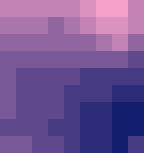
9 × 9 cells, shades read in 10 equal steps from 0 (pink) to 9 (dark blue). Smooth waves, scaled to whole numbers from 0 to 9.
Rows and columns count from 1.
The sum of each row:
13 22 33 46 57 60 64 66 61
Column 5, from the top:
2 3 4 5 6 7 7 7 7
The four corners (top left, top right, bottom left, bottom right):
2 2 5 7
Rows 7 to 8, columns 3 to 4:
6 6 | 6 7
